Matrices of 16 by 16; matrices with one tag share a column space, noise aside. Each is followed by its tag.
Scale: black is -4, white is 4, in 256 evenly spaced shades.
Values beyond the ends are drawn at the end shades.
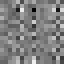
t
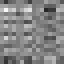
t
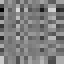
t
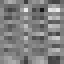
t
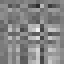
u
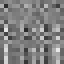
u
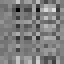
t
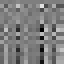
u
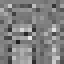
u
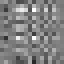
t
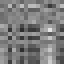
u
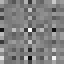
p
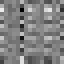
t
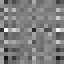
p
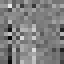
u
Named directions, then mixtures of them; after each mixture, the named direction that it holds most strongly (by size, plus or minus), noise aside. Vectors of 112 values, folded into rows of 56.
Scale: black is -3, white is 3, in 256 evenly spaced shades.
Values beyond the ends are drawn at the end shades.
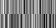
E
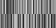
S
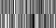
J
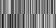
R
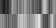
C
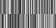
R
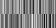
E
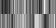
C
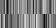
S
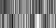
C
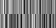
E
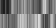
C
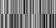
E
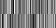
R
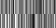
J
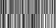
E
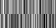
E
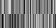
R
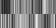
C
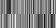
R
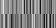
E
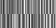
E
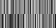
R
